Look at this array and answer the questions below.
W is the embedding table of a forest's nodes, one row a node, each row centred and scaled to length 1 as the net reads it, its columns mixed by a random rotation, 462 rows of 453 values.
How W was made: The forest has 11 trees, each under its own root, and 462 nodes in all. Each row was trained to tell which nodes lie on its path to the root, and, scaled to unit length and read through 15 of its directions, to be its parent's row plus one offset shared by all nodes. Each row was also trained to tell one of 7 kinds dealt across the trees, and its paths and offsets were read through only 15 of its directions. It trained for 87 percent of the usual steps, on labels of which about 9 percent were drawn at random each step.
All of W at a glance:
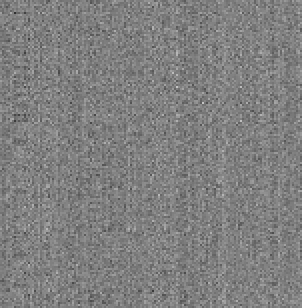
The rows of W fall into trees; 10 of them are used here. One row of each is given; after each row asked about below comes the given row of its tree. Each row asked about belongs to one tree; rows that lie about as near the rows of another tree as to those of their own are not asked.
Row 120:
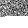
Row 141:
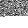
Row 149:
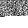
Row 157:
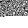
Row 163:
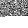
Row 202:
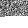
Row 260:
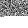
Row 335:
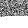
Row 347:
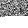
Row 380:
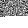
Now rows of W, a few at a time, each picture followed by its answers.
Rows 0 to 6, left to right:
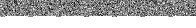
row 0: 260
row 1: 120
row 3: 120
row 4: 380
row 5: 149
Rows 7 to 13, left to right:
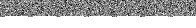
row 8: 380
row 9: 260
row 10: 380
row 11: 380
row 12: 163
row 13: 157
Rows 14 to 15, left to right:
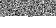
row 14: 260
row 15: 163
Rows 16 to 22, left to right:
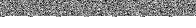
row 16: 157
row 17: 260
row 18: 380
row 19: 120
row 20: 380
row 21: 163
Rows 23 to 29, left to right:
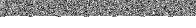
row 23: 347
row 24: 141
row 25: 260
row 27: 141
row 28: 141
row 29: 163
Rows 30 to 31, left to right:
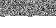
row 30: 141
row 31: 141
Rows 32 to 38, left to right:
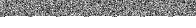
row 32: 163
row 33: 157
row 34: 347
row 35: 120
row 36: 260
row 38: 120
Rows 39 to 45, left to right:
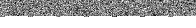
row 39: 120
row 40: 347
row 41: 157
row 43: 163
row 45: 120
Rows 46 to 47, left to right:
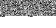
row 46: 149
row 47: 157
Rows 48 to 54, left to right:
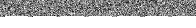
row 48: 380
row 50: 141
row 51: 120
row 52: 120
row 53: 149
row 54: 157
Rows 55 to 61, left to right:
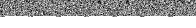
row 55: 260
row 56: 380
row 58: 141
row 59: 141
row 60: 149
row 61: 149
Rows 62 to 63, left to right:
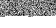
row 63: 120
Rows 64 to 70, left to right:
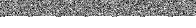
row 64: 347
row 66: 163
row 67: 141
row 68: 120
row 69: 380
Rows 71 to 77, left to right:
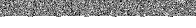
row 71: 380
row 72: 347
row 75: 260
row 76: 141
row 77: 163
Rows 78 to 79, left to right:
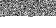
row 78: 120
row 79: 260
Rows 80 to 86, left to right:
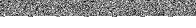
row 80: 141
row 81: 380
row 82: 157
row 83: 157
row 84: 347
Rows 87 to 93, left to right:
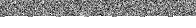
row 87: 163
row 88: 163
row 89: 120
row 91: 380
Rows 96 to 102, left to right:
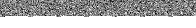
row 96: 163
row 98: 141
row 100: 157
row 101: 380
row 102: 141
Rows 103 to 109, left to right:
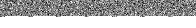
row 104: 141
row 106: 260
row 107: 347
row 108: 157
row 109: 260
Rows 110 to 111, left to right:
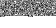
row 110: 347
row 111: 380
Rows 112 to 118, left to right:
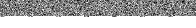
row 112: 260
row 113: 141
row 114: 120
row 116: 149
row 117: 120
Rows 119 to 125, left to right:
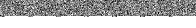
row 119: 157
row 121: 347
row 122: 120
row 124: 347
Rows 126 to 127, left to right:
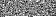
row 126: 380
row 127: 163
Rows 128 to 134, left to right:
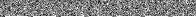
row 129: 260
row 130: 149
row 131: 157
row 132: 141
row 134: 260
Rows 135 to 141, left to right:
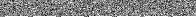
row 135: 380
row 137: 163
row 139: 260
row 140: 141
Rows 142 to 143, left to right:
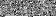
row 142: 149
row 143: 163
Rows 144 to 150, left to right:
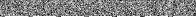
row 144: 157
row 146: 163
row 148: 380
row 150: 347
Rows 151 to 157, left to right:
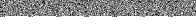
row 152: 141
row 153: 120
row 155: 163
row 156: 260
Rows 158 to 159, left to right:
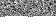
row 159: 347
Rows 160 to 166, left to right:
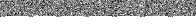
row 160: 347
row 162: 120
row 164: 202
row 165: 347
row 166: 347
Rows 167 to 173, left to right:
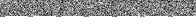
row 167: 163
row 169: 202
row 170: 380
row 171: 149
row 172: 141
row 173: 141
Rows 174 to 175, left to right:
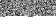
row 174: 260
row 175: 120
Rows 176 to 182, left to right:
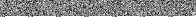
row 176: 163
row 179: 202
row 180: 380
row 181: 347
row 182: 120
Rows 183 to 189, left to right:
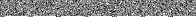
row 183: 335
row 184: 120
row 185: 347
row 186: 157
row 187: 380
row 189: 163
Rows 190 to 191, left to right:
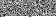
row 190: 380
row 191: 141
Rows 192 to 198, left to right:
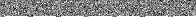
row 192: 141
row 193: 380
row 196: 260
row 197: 120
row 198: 120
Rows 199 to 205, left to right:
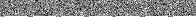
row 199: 141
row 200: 260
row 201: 120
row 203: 157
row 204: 120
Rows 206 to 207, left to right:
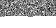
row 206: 202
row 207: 120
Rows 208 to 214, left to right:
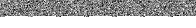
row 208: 347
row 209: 260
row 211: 347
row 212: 202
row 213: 141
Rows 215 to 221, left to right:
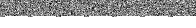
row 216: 157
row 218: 380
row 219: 380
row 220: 120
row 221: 163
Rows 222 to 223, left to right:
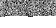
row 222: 347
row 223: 149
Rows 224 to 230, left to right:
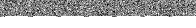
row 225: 163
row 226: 260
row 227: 120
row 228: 149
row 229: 141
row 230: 141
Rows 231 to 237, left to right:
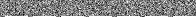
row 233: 163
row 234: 260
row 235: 163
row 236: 157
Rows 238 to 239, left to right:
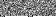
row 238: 380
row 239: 347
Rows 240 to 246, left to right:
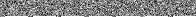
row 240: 157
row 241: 120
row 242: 347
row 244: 157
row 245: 260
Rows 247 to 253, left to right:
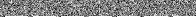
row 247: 380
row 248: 141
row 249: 163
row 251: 202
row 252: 149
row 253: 141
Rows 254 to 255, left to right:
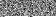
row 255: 157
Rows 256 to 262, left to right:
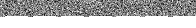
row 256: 260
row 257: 163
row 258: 157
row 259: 163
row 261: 120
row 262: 380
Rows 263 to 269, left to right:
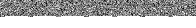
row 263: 347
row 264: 163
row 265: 380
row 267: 141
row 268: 163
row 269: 141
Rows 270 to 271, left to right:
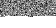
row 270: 141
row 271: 163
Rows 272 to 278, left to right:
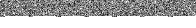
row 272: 141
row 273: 141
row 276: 163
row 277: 163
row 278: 380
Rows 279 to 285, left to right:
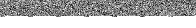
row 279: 141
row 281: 163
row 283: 380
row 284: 149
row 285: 120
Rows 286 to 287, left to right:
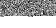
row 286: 157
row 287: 380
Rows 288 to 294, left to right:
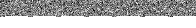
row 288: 202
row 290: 120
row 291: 163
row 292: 120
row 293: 163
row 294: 163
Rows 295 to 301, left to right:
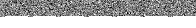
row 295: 120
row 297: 380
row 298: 163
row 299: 347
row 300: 141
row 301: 380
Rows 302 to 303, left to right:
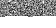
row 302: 163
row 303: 163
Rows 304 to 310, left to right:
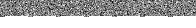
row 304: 149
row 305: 120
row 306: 380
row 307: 260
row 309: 380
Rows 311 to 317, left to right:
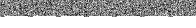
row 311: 141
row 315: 347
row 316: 120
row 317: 260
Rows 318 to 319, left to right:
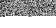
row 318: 202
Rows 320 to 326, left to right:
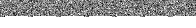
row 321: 202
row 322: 163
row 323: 347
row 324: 141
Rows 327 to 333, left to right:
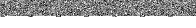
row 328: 149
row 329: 380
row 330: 120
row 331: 141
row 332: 347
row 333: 380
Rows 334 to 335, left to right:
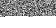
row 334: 163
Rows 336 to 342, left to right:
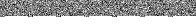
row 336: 163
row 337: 380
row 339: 163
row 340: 380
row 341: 120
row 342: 163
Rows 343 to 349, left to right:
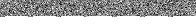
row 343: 163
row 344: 380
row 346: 380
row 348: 120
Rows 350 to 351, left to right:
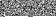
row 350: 141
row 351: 163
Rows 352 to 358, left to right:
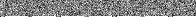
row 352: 347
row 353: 149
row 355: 120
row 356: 347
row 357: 141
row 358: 347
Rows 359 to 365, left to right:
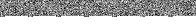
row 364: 260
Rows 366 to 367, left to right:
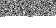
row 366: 347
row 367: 149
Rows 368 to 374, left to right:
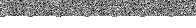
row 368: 120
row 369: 157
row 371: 260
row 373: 120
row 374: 141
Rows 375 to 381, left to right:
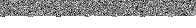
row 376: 380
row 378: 141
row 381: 120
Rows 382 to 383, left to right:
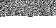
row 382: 202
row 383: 149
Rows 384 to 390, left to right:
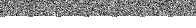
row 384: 380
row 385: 149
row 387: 380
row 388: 163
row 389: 120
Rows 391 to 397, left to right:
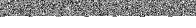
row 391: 347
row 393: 157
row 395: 141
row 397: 163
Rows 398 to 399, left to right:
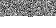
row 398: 157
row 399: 380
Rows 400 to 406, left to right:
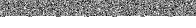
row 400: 347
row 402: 149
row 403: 163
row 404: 120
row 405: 141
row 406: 157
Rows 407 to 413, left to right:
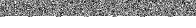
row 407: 347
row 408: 120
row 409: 120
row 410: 260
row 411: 141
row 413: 157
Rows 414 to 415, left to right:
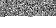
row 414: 163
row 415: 260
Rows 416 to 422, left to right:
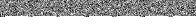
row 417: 157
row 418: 141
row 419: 163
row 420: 202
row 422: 141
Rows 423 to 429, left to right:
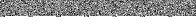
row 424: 335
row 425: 380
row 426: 380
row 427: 141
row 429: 157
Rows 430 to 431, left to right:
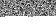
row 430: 347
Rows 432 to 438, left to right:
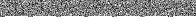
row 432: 157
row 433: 380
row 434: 380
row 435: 149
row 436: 380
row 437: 260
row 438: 347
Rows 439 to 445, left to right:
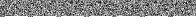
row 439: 163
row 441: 120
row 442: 120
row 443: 141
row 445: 120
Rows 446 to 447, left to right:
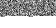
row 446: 141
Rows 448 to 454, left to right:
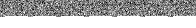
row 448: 157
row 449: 157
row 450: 163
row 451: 120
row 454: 120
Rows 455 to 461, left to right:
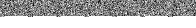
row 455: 380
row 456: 380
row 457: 141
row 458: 141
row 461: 347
